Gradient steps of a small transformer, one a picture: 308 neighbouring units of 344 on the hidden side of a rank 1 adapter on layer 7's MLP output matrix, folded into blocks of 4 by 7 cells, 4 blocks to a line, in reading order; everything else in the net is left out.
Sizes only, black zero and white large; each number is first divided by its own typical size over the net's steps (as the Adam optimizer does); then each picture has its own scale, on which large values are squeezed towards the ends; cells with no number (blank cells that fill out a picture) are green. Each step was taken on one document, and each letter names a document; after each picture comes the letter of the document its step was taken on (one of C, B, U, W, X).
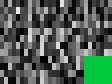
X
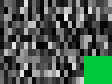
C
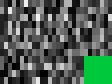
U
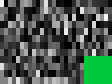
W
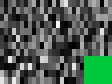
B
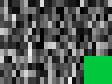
B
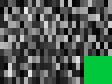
X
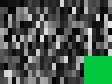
X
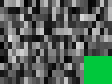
B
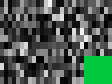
W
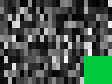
X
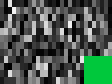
X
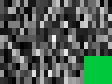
U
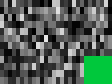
B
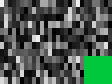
W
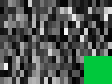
W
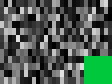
B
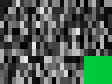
U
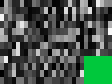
U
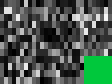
C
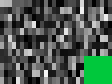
W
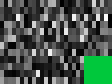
C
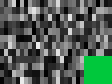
B
